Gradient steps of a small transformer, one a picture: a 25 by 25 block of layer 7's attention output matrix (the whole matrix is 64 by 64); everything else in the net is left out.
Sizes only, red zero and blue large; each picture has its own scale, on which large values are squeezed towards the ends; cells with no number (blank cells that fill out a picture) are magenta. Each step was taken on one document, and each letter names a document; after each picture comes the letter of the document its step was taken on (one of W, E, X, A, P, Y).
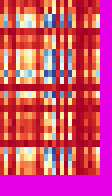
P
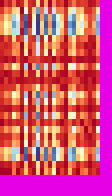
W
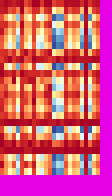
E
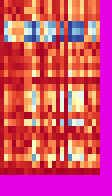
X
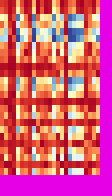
X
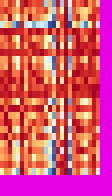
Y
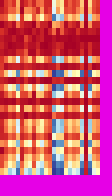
E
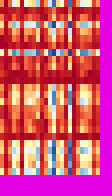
Y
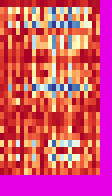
Y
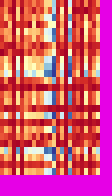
P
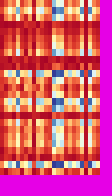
E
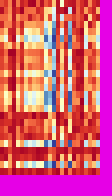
P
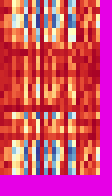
W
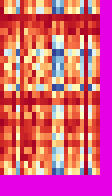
E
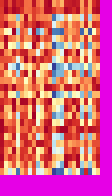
E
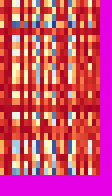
W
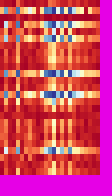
P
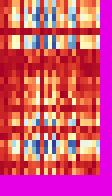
W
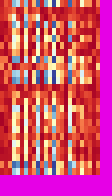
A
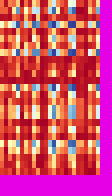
Y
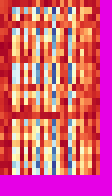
A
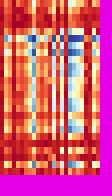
X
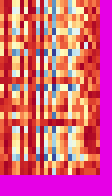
A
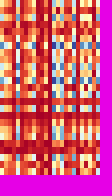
E
